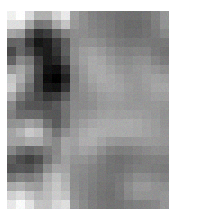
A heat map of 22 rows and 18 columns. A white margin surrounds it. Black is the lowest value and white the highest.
The field is mottled with small blotches. The middle right is the smoothest part. There are no lone odd cells. The right part is calmer, past a seam about 40% of the way across. The top left is the roughest part.
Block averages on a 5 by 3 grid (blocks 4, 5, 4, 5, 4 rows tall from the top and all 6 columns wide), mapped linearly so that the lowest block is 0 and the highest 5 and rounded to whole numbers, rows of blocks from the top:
332
033
134
233
533
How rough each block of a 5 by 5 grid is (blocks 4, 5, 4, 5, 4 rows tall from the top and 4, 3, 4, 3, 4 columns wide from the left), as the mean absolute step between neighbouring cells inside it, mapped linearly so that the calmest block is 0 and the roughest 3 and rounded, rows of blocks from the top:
33000 | 21000 | 11000 | 11000 | 21000
